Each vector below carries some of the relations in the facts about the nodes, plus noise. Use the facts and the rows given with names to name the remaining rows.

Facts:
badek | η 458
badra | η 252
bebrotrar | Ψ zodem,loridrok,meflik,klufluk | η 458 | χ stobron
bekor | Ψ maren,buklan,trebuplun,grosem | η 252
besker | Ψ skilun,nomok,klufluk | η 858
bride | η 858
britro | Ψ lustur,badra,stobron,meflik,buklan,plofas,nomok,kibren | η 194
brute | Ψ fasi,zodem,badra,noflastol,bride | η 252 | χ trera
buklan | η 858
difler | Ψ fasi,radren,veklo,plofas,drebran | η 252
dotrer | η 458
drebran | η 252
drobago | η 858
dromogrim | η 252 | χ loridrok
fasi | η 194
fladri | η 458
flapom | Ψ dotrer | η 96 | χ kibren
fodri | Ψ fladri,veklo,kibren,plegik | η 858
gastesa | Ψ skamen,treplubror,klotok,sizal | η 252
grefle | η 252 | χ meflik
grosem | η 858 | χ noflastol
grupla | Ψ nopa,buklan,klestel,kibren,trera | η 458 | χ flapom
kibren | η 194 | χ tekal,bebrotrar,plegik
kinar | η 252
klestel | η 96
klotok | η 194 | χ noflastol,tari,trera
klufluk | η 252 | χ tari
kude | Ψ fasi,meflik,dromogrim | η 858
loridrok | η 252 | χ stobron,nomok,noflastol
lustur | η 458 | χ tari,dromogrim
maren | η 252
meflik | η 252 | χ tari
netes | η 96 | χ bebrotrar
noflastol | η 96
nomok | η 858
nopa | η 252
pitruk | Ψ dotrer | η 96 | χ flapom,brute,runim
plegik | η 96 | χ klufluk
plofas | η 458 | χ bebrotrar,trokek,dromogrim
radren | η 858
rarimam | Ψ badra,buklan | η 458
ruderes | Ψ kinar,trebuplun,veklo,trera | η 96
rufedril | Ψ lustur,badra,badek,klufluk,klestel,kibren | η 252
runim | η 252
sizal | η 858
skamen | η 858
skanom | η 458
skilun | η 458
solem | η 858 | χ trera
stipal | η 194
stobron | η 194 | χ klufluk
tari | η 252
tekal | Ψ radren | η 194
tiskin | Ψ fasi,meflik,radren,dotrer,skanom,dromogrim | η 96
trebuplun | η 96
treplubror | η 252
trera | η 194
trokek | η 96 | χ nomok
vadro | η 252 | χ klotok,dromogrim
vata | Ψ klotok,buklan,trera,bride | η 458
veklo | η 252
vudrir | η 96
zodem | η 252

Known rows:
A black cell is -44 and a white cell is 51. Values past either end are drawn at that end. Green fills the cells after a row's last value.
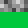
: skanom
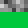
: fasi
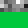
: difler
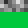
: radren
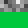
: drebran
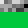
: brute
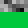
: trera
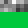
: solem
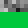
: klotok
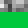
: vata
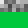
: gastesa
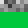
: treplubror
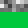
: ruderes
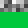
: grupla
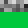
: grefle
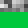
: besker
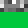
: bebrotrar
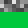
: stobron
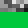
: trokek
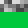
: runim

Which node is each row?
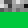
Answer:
rufedril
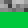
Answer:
stipal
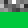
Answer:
lustur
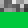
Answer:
netes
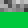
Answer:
vudrir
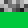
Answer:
tari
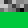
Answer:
noflastol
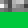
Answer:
britro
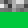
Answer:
fodri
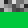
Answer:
klufluk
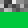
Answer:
kibren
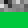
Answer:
klestel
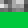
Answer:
kude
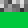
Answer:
tekal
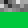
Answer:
trebuplun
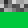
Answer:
plegik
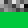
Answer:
loridrok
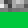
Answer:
rarimam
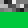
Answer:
nomok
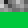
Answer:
bride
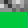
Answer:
fladri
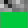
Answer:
buklan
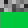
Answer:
meflik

